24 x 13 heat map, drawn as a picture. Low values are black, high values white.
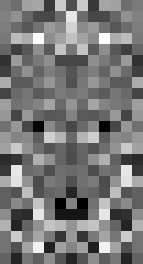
Grain: fine. Ninth with the lowest average: bottom middle. Slope: none. Mirror symmetry: left to right.
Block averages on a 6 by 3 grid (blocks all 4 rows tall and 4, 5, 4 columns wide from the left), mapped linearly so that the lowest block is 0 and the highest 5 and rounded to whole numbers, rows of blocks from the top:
5 5 5 | 2 3 2 | 2 3 2 | 4 3 4 | 4 0 4 | 4 3 4
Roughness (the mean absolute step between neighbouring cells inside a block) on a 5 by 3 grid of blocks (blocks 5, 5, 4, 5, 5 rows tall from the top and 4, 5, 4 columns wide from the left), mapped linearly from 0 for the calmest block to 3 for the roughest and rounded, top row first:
1 2 1 | 1 0 1 | 1 1 1 | 2 1 2 | 2 3 2
